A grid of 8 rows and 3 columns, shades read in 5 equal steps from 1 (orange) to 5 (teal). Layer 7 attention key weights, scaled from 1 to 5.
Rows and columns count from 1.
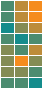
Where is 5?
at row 3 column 1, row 4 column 2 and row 8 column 3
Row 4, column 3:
4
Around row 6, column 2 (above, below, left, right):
4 3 3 3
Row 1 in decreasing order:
4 2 1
